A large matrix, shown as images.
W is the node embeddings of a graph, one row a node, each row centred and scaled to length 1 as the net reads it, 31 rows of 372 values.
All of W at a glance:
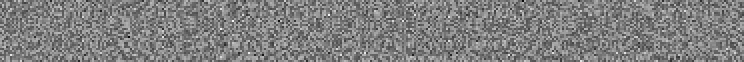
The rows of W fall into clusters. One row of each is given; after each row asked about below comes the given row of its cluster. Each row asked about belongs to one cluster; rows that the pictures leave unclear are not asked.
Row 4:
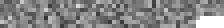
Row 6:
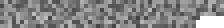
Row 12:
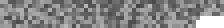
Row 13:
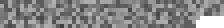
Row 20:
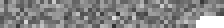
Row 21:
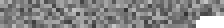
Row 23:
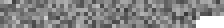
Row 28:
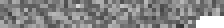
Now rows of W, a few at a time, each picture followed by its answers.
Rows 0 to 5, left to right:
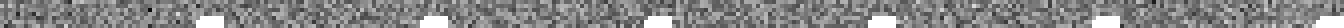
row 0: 13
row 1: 20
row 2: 28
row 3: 6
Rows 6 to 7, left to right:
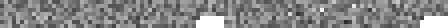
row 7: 6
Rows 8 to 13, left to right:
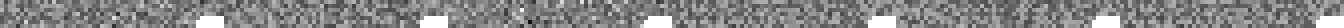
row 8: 20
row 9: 13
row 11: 13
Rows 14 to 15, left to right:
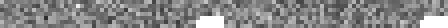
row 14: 4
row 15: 12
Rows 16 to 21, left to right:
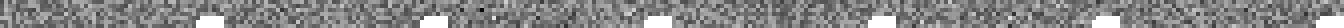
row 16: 6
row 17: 21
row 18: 23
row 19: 12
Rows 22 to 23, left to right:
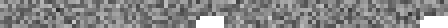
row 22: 21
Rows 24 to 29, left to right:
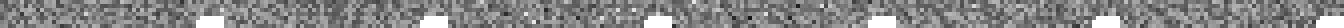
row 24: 13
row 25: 12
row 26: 6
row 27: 4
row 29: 28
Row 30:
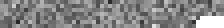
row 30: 21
